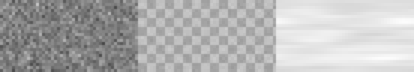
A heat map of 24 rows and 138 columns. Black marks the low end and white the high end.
The table splits into one row of 3 panels. Panel 1,1: middling, fine-grained. Panel 1,2: high, checkered. Panel 1,3: very high, streaked across, faint in contrast.
